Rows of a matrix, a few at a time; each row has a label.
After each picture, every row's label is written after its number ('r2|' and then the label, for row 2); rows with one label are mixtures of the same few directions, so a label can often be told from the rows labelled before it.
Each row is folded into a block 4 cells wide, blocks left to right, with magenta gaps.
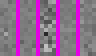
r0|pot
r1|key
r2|pot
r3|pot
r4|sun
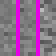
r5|pot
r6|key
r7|key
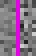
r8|key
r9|pot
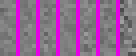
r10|key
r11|pot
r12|pot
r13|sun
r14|pot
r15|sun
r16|key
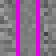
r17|key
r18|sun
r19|pot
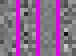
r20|key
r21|pot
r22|pot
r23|pot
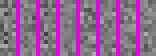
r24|pot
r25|sun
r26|pot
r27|sun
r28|sun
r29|key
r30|sun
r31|pot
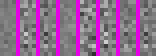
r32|pot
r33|pot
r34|pot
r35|sun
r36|sun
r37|pot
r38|pot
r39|pot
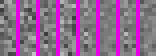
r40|key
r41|sun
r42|pot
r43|sun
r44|pot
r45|sun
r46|pot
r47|sun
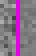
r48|sun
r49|pot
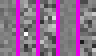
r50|pot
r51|pot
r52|sun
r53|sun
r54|key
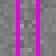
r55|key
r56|pot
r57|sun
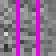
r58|pot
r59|key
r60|key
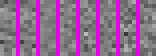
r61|key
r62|key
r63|sun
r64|sun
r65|pot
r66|key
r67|pot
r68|sun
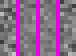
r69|sun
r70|sun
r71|key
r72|sun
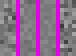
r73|sun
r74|key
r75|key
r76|pot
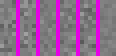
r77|pot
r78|pot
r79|key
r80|sun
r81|sun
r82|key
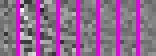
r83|pot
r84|key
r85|key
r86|key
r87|pot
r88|key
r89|key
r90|key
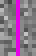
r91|key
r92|pot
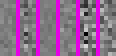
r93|sun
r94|pot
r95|sun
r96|sun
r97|pot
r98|key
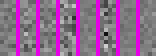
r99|sun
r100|pot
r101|pot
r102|sun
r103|sun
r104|pot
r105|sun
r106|key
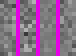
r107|sun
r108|pot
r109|pot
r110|key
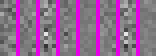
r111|sun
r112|key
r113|pot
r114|pot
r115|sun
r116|key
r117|pot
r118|key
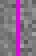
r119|sun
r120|pot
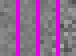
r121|sun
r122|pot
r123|key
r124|pot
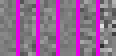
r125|key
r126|sun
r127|sun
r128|pot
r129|key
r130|pot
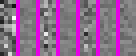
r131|sun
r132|key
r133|pot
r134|key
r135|pot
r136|pot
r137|key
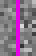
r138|sun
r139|pot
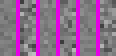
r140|key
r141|sun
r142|pot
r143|key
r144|key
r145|pot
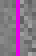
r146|sun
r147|key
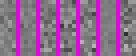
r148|key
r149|pot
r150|pot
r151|pot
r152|key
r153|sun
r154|pot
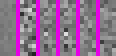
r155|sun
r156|sun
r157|pot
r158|pot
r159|key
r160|key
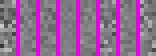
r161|pot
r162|key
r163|sun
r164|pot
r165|sun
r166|pot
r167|key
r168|key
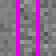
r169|pot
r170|key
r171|pot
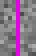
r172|sun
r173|sun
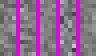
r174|sun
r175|key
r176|sun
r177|key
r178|sun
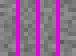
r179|sun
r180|pot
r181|sun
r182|key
